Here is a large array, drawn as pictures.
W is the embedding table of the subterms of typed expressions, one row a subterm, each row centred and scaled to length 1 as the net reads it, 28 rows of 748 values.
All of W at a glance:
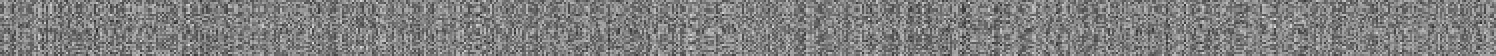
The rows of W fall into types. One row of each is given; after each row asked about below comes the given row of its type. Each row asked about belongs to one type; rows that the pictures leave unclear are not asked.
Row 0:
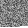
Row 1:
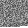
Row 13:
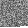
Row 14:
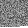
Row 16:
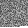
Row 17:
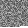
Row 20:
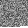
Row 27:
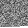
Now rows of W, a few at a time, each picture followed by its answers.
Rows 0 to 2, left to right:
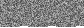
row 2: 17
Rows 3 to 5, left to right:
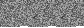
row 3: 16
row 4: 27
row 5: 27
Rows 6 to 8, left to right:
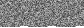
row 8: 1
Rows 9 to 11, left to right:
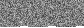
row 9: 20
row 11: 13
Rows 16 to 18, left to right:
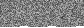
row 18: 27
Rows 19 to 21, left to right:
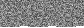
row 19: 17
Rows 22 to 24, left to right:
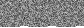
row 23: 0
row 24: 17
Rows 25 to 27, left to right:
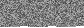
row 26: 16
